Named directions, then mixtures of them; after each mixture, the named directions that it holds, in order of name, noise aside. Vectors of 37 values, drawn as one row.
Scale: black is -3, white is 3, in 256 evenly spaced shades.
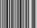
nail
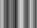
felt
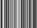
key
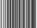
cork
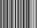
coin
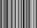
coin, key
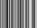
nail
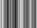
cork, felt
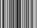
key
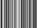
key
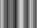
felt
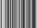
cork, key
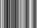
felt, nail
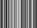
cork, key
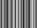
coin, key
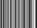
coin, nail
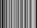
cork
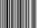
nail
